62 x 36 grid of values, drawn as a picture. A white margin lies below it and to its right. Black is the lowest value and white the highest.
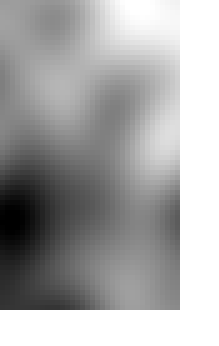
Ninth with the lowest average: bottom left. Lone odd cells: none. Mirror symmetry: none. Odd rows or columns: none. Slope: up to the top right. Grain: smooth. Stripes: none.
